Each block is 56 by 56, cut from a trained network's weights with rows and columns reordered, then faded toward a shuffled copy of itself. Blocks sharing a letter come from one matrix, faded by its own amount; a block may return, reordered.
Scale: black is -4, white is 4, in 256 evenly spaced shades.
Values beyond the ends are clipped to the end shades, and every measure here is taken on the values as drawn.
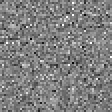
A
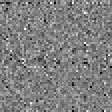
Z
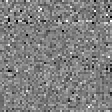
Z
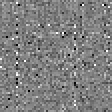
Z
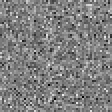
A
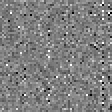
Z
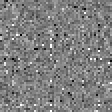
Z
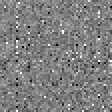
Z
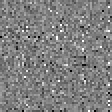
Z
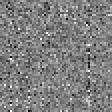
A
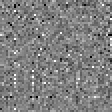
Z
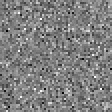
A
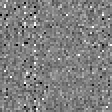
Z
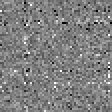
Z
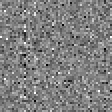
A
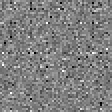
Z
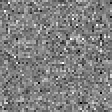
A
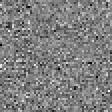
A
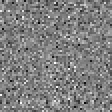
A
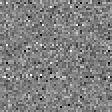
Z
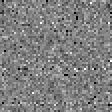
Z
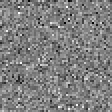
A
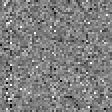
A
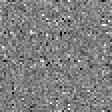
Z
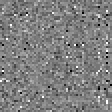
Z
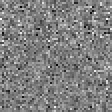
A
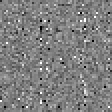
Z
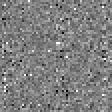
Z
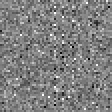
A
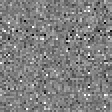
Z
